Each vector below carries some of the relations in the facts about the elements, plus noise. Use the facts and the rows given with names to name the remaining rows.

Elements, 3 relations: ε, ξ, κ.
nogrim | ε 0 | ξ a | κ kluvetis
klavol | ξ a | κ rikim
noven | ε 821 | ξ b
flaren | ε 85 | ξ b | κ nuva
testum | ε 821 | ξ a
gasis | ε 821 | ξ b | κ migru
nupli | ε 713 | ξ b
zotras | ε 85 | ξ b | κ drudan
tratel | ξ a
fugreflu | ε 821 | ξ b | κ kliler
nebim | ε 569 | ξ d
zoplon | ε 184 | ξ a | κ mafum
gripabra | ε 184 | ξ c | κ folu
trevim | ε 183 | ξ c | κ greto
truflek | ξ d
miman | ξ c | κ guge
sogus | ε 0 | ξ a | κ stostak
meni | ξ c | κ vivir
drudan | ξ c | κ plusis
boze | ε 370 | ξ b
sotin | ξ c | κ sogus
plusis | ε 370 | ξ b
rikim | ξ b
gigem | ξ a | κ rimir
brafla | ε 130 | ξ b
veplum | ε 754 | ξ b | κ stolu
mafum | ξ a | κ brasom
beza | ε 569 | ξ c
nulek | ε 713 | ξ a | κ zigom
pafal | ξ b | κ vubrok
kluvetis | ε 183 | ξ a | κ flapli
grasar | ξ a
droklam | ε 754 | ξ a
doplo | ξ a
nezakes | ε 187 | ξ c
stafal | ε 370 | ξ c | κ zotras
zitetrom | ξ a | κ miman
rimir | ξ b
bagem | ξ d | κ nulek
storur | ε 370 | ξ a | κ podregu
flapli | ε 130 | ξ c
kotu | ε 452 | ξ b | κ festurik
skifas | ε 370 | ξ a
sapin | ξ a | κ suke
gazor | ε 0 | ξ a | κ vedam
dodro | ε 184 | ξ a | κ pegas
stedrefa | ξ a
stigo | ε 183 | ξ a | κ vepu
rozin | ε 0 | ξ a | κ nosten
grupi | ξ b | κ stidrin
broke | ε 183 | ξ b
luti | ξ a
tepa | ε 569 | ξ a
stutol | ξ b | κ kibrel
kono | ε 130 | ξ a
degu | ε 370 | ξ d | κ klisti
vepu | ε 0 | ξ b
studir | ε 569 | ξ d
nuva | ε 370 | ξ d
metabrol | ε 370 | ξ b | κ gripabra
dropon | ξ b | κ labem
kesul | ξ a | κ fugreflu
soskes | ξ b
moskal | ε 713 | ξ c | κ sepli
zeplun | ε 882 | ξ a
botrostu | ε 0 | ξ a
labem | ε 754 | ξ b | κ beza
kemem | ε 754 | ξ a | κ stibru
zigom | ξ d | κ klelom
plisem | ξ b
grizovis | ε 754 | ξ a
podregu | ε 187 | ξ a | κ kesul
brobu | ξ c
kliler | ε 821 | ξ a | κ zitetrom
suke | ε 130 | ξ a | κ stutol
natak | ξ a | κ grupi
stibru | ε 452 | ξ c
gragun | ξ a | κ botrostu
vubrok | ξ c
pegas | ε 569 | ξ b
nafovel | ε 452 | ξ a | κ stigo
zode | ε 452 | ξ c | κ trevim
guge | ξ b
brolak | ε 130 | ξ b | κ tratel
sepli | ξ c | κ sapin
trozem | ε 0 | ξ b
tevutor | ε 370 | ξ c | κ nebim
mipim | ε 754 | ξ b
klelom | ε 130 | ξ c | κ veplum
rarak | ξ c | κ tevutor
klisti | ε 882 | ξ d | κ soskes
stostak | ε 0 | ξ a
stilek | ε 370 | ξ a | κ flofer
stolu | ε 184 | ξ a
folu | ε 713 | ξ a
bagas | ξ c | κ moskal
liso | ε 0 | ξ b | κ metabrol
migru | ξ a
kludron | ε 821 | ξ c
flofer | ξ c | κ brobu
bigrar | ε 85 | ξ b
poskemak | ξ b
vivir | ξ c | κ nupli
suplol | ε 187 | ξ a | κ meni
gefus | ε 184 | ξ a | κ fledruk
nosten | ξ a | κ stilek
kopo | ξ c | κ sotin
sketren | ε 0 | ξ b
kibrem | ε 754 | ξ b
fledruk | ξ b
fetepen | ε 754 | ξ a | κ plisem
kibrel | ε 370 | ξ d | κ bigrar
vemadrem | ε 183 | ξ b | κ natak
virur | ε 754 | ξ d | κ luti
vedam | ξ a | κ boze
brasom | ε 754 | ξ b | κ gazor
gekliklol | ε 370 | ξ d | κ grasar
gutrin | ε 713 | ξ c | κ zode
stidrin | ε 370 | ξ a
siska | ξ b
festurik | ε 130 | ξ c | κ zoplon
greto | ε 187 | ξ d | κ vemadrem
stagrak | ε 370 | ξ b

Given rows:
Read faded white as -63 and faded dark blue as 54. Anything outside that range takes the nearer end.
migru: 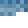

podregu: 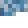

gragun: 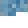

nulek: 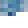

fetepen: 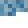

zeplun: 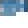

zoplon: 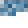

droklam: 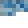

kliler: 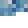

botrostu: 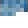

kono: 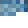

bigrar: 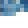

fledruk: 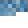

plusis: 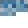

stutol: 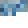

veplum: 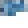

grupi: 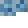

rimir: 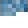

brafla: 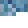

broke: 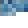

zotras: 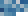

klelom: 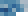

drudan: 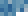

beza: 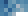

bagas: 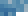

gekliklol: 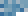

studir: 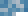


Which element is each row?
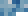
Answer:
zitetrom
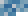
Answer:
mafum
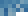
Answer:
brobu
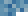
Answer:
sogus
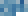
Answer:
labem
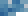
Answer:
miman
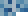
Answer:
vemadrem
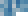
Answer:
natak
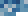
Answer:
stilek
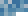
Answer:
kesul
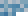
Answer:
kibrel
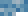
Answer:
truflek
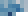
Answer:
zigom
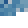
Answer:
tevutor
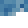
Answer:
kludron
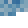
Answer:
storur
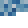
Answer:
gazor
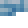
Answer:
virur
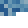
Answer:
flofer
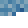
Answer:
brolak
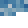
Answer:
boze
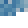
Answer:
stafal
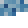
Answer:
brasom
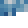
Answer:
sepli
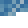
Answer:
flapli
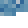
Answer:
gasis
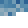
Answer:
folu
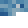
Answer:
nezakes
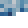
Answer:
greto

